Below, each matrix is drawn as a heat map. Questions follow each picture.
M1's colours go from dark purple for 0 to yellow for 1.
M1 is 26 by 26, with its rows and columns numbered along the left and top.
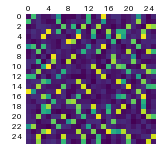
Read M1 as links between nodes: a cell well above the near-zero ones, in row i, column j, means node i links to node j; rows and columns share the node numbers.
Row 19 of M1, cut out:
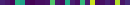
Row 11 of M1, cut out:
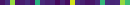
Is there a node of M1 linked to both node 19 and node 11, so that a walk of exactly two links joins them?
no
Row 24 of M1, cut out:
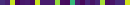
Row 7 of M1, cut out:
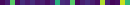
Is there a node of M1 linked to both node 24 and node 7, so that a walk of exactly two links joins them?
yes
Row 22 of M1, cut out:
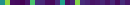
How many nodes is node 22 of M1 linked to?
5
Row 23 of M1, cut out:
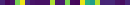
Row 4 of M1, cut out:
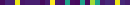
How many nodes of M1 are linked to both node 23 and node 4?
6
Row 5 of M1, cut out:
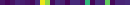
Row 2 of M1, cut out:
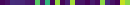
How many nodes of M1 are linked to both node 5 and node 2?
1
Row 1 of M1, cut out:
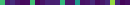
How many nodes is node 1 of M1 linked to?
5
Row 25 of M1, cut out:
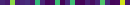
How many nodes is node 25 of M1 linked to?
6
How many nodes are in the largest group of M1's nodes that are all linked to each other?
7
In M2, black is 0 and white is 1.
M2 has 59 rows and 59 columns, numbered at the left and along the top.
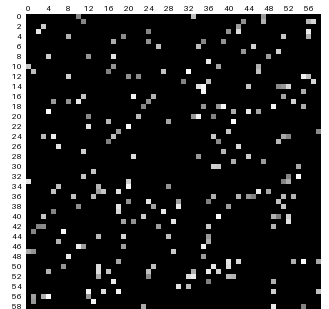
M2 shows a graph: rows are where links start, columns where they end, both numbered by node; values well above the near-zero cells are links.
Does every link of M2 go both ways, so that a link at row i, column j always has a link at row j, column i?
yes
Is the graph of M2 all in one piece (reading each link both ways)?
yes
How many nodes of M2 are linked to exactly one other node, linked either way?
2
